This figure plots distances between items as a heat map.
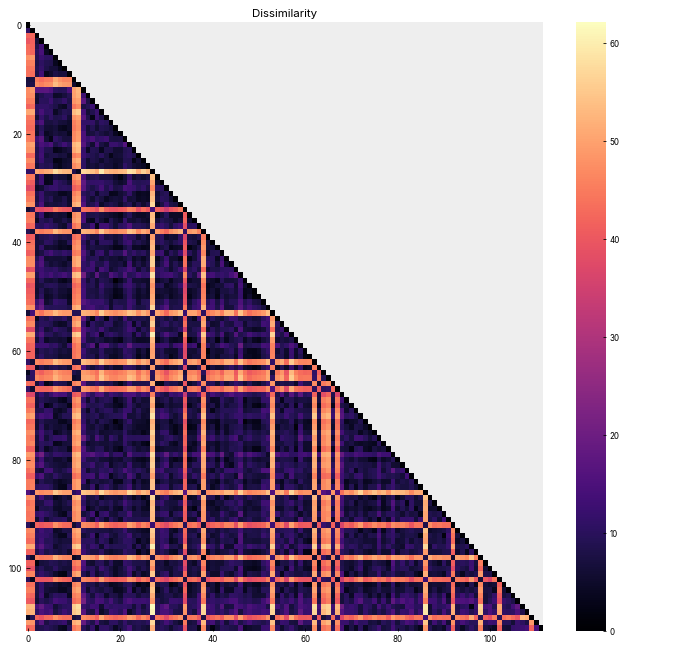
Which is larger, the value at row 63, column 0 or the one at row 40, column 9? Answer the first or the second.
the first
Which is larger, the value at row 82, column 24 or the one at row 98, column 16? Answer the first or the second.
the second
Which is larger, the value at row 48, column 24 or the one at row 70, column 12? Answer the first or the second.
the second
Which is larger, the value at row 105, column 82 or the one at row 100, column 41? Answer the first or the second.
the first
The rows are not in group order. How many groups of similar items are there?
2
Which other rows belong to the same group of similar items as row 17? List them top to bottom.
2, 3, 4, 5, 6, 7, 8, 9, 12, 13, 14, 15, 16, 18, 19, 20, 21, 22, 23, 24, 25, 26, 28, 29, 30, 31, 32, 33, 35, 36, 37, 39, 40, 41, 42, 43, 44, 45, 46, 47, 48, 49, 50, 51, 52, 54, 55, 56, 57, 58, 59, 60, 61, 63, 66, 68, 69, 70, 71, 72, 73, 74, 75, 76, 77, 78, 79, 80, 81, 82, 83, 84, 85, 87, 88, 89, 90, 91, 93, 94, 95, 96, 97, 99, 100, 101, 103, 104, 105, 106, 107, 108, 110, 111
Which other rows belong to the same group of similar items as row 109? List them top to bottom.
0, 1, 10, 11, 27, 34, 38, 53, 62, 64, 65, 67, 86, 92, 98, 102
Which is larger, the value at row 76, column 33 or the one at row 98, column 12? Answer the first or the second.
the second
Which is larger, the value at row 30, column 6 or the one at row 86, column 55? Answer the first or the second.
the second
